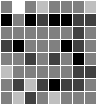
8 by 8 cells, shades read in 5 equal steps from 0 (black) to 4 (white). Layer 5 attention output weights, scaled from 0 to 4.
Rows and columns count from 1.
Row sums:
20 5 15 10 12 15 11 17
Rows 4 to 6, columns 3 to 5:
2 2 2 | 1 2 1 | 2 2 2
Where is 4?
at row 1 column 2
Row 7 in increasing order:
0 1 1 1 1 2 2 3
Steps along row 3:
same same same same same down up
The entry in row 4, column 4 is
2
